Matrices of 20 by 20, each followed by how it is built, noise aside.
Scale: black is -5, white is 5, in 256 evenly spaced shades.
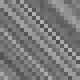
Toeplitz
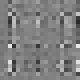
low rank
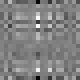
low rank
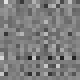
low rank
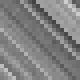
Toeplitz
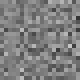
low rank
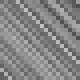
Toeplitz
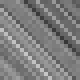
Toeplitz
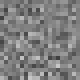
low rank
